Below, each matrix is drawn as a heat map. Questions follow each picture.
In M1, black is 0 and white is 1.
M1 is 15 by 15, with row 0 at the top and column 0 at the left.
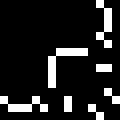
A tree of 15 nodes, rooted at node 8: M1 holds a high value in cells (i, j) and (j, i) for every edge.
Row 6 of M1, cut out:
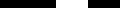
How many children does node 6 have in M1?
3
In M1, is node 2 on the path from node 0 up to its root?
no
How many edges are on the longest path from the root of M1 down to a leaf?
2
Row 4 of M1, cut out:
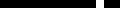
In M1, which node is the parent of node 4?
12
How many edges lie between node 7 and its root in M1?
2
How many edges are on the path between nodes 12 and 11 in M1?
3
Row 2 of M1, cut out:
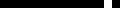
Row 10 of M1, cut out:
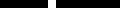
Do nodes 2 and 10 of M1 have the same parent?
no
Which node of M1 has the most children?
13
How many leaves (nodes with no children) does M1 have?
11
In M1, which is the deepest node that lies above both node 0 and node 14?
12
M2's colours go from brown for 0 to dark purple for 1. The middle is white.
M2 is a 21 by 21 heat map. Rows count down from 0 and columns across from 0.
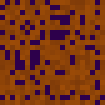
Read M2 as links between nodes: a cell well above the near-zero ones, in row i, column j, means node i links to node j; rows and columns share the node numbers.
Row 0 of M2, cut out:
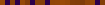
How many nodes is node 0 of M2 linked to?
5
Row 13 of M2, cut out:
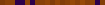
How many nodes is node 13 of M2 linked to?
4
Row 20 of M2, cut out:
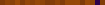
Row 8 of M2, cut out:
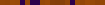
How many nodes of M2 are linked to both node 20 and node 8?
0
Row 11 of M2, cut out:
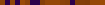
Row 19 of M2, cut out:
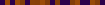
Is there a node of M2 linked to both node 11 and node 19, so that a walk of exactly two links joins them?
no
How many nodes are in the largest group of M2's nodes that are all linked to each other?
2
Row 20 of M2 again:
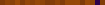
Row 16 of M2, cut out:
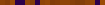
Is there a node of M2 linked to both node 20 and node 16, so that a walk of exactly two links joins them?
yes
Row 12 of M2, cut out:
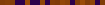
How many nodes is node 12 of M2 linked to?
7
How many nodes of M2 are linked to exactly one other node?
2
